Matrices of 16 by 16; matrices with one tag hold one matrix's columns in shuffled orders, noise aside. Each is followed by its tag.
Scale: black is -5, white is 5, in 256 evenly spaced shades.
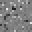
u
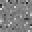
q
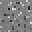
u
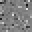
q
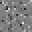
u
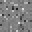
u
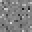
u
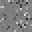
q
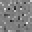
u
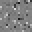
q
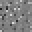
u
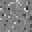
u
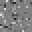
q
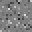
q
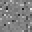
u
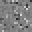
q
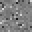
q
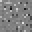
u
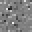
u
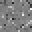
q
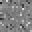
q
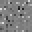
u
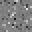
q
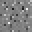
u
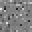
u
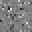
u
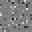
q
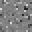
u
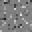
q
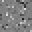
q
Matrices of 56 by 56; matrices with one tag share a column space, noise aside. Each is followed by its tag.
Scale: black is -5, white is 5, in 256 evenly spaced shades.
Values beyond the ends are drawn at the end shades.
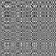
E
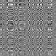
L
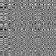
L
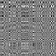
E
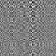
E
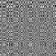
E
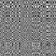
E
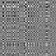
E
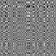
E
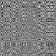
E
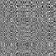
E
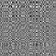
E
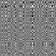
E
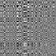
E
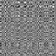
E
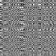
L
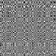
E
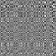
E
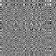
L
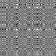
L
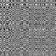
L
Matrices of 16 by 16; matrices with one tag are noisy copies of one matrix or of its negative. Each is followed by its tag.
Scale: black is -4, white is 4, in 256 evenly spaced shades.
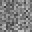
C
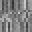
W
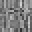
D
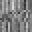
W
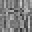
D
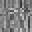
D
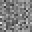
C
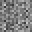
C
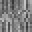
W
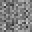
C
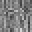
D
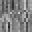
W
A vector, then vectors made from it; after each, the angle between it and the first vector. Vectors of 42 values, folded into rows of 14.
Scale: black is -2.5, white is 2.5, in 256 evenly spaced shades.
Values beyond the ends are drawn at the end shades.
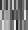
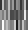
nearly parallel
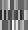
orthogonal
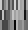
nearly opposite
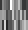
orthogonal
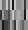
nearly opposite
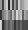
partly opposed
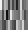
partly opposed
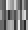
orthogonal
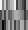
partly opposed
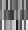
partly aligned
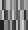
partly opposed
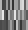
partly opposed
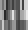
orthogonal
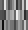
partly opposed
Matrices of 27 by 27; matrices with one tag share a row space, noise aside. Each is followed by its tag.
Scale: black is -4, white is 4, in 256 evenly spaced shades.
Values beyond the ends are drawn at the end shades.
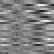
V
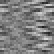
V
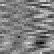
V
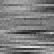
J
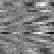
V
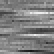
J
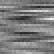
J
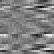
V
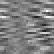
V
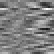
V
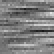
J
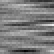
J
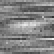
J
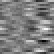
V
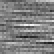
J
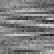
J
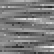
J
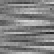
J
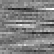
J
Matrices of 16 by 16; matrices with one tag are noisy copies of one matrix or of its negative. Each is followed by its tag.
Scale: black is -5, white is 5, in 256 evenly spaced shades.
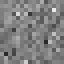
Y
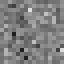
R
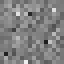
Y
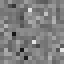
R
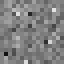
Y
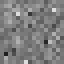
Y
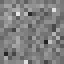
Y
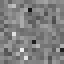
R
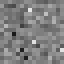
R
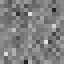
Y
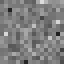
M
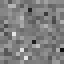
R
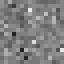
R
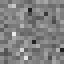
R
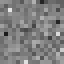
M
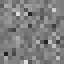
Y
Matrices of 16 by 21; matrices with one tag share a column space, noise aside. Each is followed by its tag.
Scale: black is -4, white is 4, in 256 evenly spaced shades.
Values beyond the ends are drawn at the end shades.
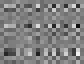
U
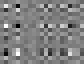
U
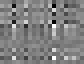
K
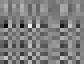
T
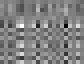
T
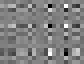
U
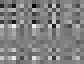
K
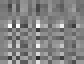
T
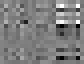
K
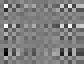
U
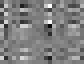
K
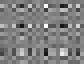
U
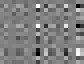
U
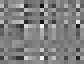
K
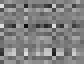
U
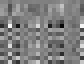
T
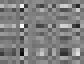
U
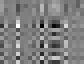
T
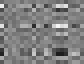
U
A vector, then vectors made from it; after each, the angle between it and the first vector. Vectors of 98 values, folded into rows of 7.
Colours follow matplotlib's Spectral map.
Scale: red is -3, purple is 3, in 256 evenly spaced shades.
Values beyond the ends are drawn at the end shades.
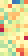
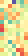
nearly parallel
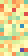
partly opposed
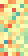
partly opposed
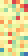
partly opposed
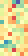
partly aligned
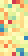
nearly opposite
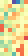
nearly parallel
